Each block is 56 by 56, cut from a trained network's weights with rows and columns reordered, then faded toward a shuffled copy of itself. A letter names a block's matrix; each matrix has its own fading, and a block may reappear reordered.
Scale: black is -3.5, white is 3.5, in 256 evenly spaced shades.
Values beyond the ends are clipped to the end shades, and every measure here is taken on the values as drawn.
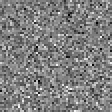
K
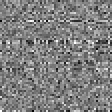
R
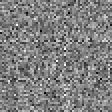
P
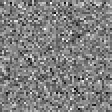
P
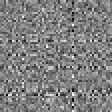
R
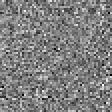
P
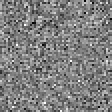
K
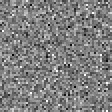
K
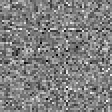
P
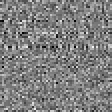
R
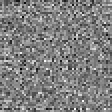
P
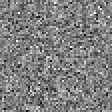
K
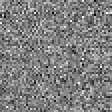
P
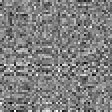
R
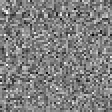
P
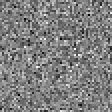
K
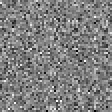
K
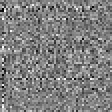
R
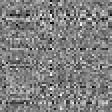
R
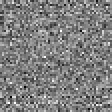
P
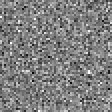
K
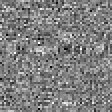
P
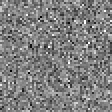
K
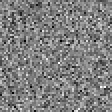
K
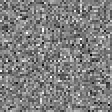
P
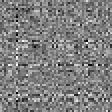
R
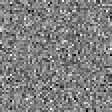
K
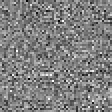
P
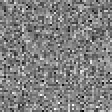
K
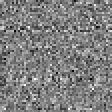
P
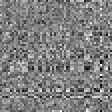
R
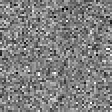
K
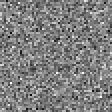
K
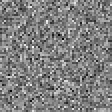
K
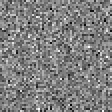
K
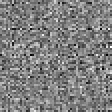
R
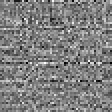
R
